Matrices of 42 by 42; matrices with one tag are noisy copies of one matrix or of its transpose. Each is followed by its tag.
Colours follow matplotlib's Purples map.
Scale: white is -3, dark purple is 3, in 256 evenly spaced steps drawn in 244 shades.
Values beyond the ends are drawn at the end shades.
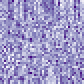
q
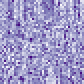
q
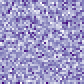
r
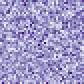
r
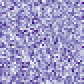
r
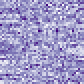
q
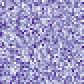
r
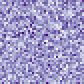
r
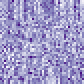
q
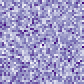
r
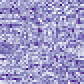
q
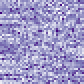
q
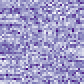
q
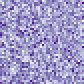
r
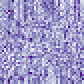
q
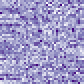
q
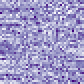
q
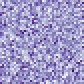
r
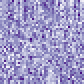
q
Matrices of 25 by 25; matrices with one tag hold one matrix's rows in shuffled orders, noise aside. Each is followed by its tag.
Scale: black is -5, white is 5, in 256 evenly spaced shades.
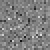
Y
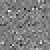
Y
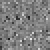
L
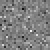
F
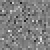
Y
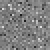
Y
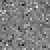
F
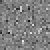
L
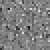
L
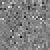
Y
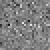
L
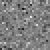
F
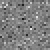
F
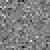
F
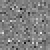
Y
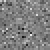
F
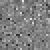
L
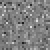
F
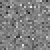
L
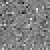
F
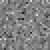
F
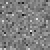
F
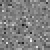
F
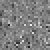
L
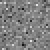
F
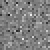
L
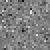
F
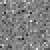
F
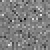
Y
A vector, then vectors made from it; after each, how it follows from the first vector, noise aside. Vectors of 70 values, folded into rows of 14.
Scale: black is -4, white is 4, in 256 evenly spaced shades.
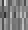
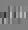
partly zeroed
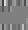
partly zeroed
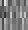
copied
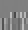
partly zeroed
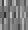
copied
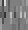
partly zeroed
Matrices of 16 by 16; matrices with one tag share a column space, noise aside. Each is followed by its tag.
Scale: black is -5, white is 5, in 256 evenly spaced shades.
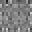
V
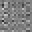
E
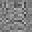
E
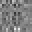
V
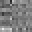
V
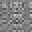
E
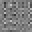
E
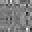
V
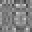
V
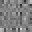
V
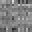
V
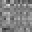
V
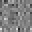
V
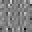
V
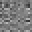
E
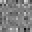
V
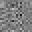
E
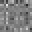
V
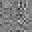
E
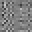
E
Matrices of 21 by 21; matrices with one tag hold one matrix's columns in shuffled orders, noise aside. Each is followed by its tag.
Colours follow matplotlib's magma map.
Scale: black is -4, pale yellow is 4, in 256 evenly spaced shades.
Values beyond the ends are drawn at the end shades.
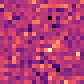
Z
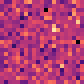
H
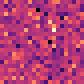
H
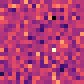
Z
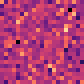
H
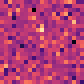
H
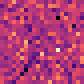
Z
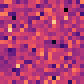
H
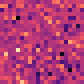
Z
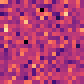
H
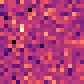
H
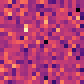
H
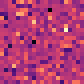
H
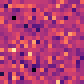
Z
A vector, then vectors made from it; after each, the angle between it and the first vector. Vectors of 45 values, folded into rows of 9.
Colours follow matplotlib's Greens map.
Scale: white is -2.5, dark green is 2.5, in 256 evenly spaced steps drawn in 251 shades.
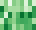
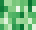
orthogonal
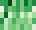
nearly opposite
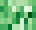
partly aligned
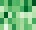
nearly opposite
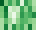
orthogonal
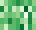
orthogonal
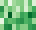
nearly parallel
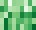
nearly parallel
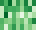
nearly opposite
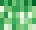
nearly opposite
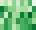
nearly parallel
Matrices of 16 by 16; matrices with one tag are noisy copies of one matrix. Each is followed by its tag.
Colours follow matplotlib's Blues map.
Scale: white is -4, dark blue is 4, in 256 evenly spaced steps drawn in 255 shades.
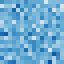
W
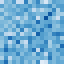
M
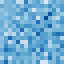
M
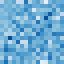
M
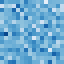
W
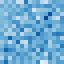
M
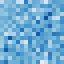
M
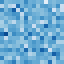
W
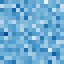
W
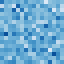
W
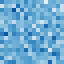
W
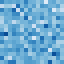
W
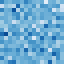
W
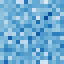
M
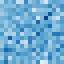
M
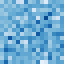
M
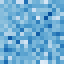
M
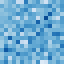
M
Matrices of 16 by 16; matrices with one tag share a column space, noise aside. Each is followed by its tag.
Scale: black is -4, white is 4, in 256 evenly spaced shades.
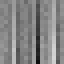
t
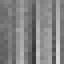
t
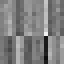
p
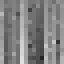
t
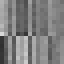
p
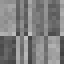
p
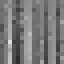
t
